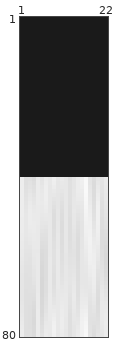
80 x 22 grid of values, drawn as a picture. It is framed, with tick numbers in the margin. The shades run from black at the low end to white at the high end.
It is made of 2 by 1 panels. Panel 1,1: very low, flat. Panel 2,1: very high, streaked downward, faint in contrast.
